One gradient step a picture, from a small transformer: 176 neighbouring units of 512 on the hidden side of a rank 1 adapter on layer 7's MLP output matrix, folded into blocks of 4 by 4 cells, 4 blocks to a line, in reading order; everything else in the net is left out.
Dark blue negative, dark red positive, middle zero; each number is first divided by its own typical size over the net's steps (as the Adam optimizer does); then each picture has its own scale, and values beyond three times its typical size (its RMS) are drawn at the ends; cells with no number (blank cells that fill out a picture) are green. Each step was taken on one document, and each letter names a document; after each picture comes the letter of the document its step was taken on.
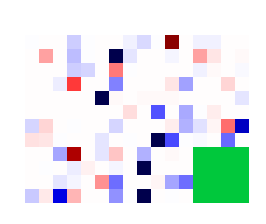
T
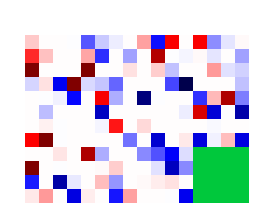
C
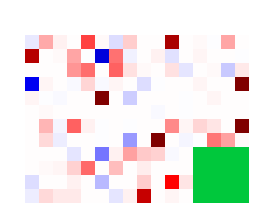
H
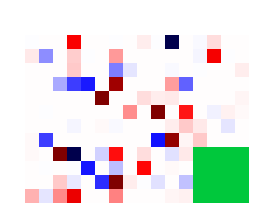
T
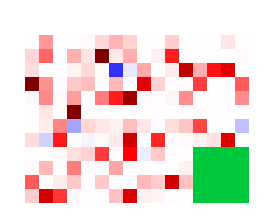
H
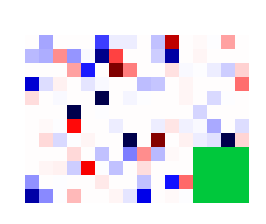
H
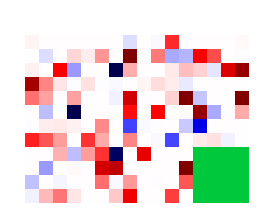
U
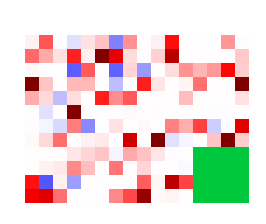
H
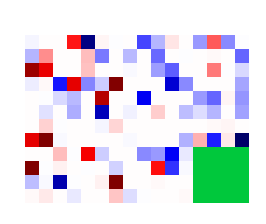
C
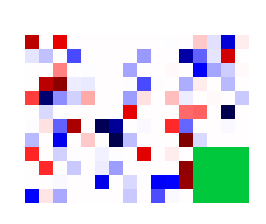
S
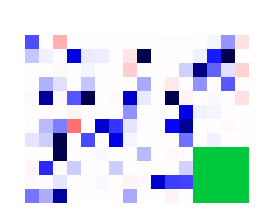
S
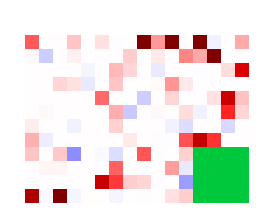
T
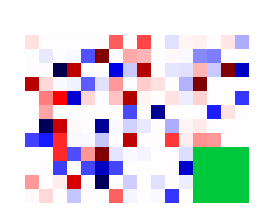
U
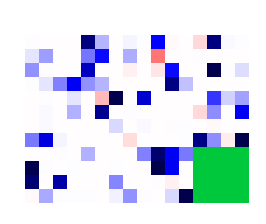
C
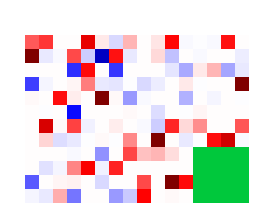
H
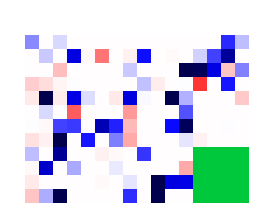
S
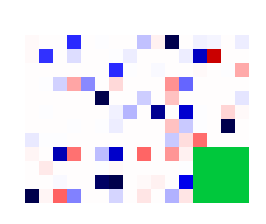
T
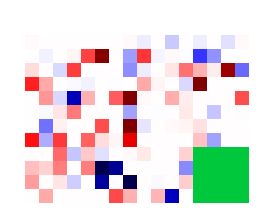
U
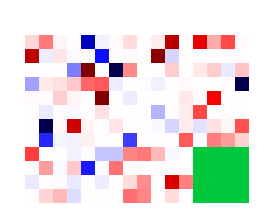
H
